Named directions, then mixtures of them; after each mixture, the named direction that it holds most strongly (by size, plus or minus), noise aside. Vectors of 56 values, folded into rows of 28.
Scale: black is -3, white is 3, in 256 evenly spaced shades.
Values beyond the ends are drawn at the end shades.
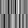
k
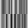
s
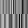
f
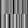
s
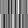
k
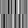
k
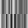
s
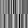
f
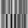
s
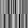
k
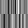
k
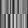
s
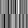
k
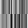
s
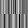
k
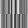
s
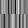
k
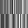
f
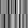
k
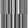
s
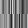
f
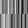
k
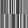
k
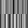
s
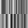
s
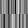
k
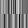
k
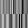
f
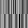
f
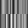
s
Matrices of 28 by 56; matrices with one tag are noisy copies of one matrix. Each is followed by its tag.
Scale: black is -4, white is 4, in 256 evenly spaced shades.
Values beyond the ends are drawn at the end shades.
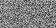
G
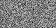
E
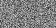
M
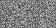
E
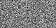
E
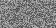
G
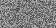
G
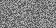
E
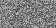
G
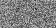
G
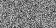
M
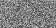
G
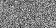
M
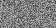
M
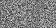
E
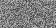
G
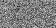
G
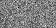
E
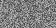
M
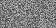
E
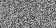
M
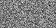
E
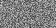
M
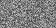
E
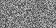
E
